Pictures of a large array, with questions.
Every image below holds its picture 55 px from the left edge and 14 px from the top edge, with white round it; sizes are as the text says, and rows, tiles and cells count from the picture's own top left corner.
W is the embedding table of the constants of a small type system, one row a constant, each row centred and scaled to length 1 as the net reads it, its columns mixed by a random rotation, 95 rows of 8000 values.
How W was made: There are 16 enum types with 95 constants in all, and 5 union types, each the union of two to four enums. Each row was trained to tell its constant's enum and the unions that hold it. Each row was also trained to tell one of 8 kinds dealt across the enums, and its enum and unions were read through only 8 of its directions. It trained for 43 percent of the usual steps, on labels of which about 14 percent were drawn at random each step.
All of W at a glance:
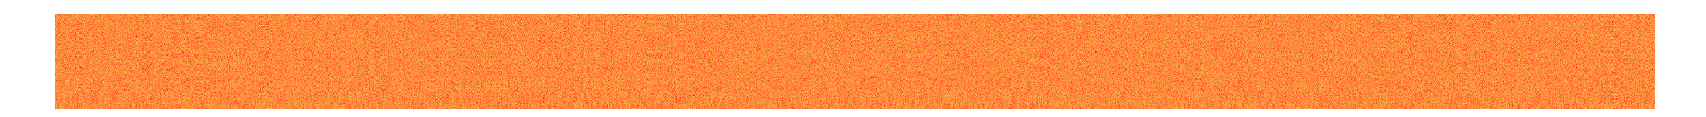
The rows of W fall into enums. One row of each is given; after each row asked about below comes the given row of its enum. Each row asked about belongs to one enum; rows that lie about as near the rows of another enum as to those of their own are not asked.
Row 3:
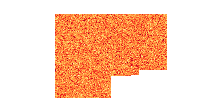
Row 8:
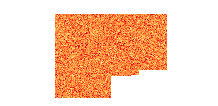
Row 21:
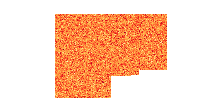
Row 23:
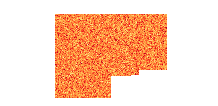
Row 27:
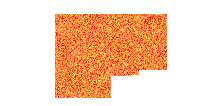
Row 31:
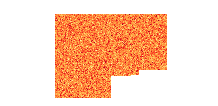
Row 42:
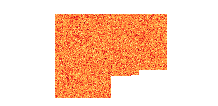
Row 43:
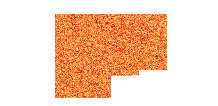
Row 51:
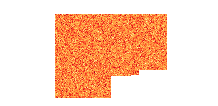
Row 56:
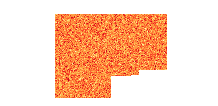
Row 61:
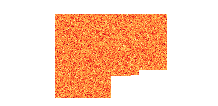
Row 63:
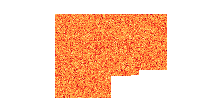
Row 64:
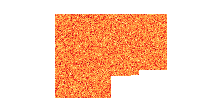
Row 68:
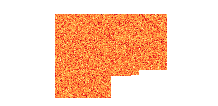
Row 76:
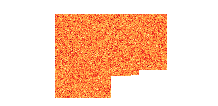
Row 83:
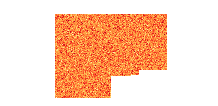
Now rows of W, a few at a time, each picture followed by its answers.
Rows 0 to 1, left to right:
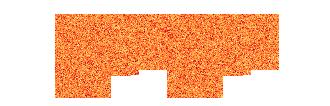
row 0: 56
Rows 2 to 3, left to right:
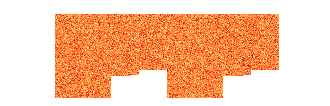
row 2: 68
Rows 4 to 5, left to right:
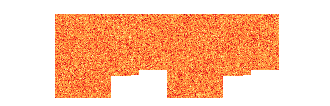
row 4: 63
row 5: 43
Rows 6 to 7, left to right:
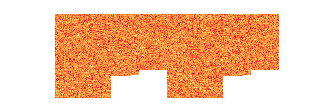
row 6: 31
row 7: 61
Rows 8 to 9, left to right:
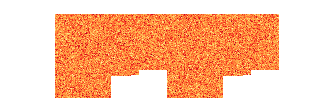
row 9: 64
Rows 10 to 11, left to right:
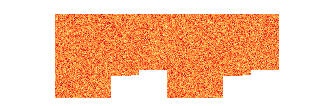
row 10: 43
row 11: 83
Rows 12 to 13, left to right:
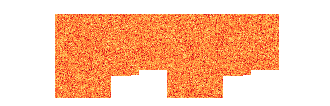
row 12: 42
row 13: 8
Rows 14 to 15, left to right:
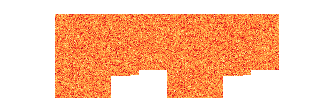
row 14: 31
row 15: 43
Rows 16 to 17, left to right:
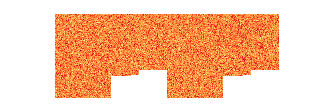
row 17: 61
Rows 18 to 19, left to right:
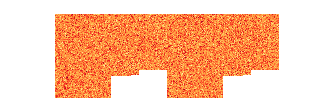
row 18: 42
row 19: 64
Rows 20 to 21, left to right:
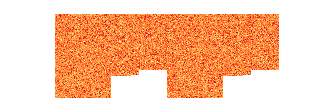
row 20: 21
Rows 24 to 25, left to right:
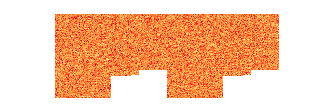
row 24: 76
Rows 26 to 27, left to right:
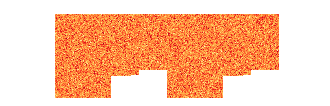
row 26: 21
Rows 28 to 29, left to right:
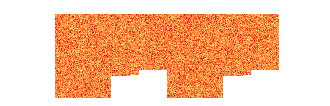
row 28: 83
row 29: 64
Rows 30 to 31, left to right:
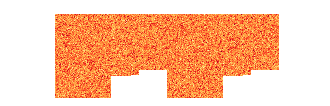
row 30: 56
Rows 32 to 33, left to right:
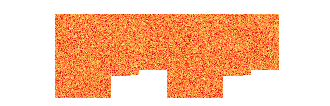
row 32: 83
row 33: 42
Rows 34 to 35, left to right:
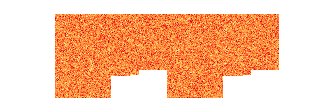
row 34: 31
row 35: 23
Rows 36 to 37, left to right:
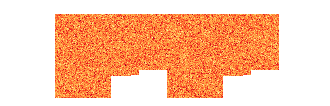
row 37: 8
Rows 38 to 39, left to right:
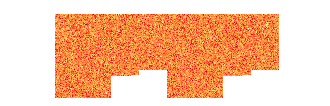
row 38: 8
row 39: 3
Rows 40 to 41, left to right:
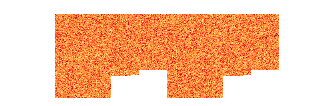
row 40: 76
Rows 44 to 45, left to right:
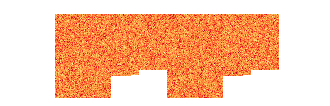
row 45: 56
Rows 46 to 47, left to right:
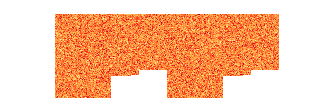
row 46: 61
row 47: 68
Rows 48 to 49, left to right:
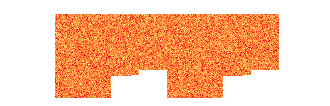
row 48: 61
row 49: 56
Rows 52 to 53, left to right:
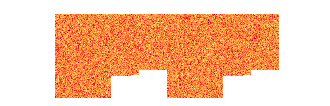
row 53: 64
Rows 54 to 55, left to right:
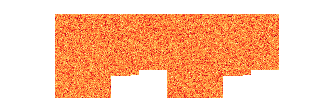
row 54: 31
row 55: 23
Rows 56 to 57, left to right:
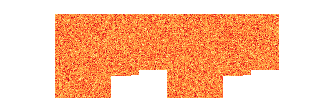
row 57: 43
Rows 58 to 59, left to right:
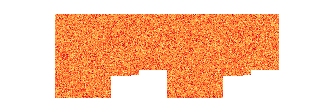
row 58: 8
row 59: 64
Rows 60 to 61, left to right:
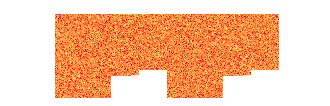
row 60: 61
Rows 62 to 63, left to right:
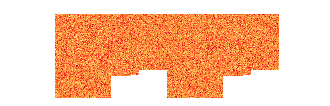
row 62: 83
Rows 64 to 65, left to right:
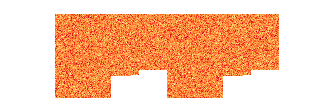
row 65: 23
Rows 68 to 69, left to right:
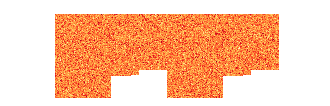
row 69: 8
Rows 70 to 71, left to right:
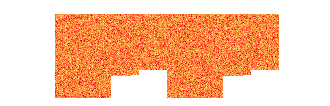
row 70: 64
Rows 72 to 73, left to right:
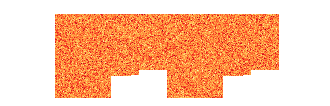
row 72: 63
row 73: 8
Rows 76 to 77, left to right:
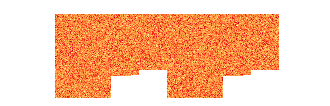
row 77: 68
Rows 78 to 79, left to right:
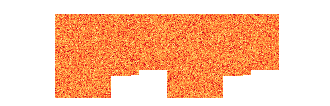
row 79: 83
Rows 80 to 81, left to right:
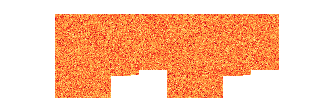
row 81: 68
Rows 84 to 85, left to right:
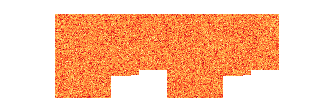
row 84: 21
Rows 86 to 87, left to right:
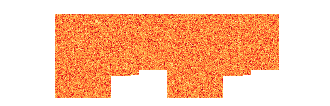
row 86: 83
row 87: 21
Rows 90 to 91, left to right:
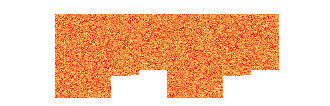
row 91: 3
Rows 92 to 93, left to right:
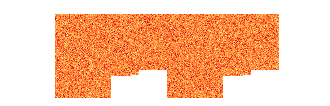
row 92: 31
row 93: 76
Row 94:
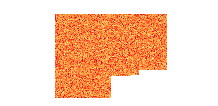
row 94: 76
